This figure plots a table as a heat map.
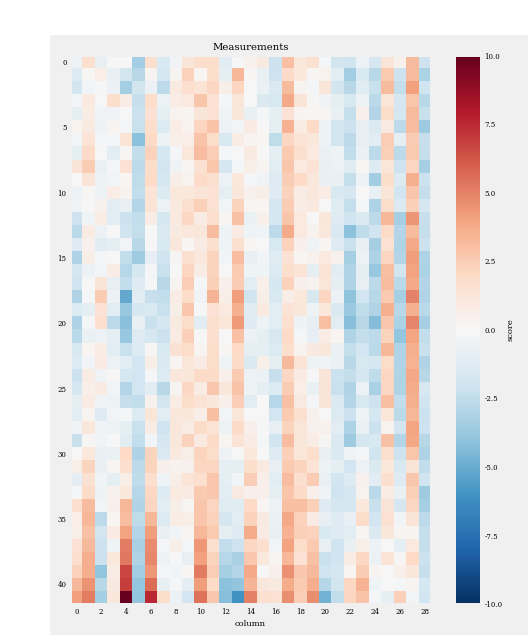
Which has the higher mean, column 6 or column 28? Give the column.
6
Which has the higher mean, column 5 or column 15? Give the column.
15
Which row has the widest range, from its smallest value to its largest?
41
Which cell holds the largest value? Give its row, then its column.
41, 4
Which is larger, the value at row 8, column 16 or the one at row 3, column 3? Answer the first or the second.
the second
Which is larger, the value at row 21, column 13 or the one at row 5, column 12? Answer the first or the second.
the first
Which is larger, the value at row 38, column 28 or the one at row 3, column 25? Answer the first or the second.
the second
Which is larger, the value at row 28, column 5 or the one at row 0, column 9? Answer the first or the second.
the second
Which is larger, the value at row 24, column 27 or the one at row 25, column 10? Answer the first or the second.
the first
